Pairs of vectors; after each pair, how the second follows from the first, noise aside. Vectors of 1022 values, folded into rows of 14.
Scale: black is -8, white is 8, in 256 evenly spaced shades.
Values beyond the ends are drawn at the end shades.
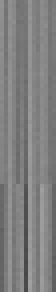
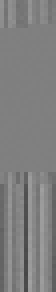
partly zeroed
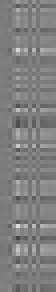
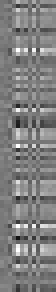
scaled up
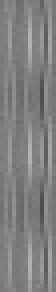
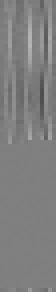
partly zeroed
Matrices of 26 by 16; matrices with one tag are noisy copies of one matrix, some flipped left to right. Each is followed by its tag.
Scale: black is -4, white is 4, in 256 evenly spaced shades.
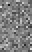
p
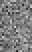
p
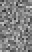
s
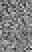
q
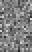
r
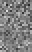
q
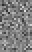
q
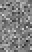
p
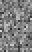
r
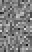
r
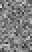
p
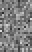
r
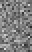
p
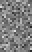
p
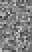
s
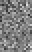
q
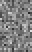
r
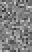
s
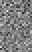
q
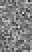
s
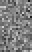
s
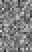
r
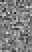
s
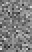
p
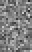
s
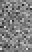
p
